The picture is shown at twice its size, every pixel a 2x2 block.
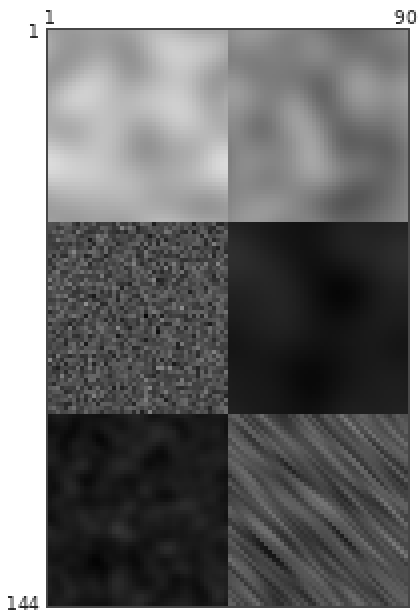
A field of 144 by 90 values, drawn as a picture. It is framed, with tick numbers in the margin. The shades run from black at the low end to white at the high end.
It is made of 3 by 2 panels. Panel 1,1: high, smooth. Panel 1,2: middling, smooth. Panel 2,1: low, fine-grained. Panel 2,2: very low, smooth, faint in contrast. Panel 3,1: very low, blotchy, faint in contrast. Panel 3,2: low, slanting down to the right.
